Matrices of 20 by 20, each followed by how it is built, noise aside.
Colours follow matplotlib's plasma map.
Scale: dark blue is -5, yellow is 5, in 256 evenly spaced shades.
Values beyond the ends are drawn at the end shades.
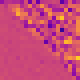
upper triangular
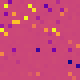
sparse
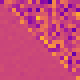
upper triangular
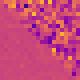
upper triangular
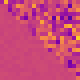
upper triangular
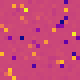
sparse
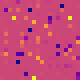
sparse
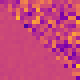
upper triangular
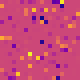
sparse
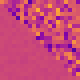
upper triangular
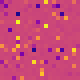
sparse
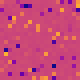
sparse
